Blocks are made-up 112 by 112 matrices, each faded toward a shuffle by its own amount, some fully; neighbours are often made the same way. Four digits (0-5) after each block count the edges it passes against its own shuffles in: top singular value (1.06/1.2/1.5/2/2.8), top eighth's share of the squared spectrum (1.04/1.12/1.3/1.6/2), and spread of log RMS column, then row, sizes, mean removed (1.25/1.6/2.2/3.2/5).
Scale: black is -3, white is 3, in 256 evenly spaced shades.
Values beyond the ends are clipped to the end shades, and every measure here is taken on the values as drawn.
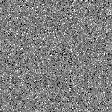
3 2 1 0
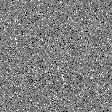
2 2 0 0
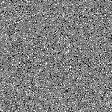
3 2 1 1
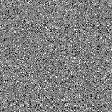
4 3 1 2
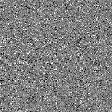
4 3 2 2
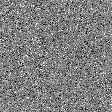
2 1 0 0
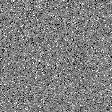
3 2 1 0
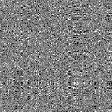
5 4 3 3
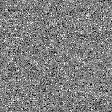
3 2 1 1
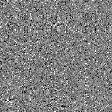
4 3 2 1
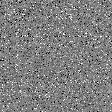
1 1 0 1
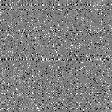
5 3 2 2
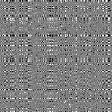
5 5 4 4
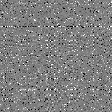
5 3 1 2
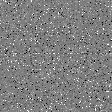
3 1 0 1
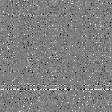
5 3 1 2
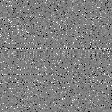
4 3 1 2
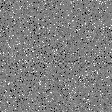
2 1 0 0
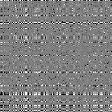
5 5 3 4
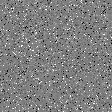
2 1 0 0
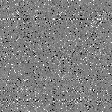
4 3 1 2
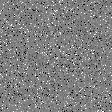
2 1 0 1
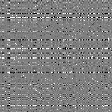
5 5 3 4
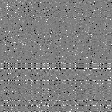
5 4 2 3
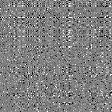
5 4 3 3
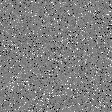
0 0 0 0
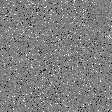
0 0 0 0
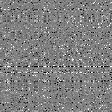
5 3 1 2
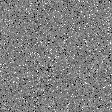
1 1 1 0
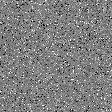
0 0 0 0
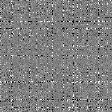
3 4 4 4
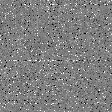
3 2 1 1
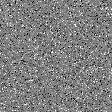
2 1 0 0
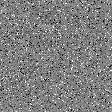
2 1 0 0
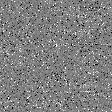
3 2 0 1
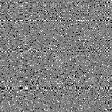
4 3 2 3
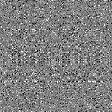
4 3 1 2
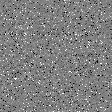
2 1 0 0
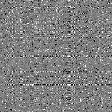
5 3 2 3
